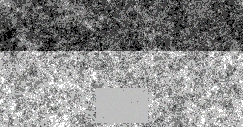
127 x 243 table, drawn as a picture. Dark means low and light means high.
The texture is blotchy. The bottom part is higher, past a seam about 40% of the way down. In the bottom middle lies a patch that is calmer than the rest. The bottom middle is the smoothest part.
